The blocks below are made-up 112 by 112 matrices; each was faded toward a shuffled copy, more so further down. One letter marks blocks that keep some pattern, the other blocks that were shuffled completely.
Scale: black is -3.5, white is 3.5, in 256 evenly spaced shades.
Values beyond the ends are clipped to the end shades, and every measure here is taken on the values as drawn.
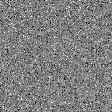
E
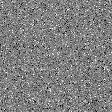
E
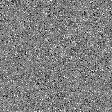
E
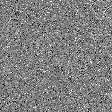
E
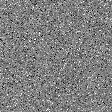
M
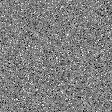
E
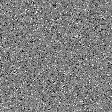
E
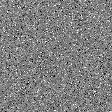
M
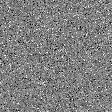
M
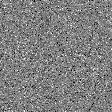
E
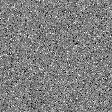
M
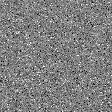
E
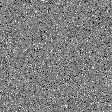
M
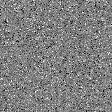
E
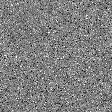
M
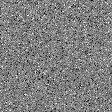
M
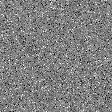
M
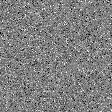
M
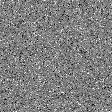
M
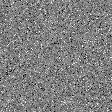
M
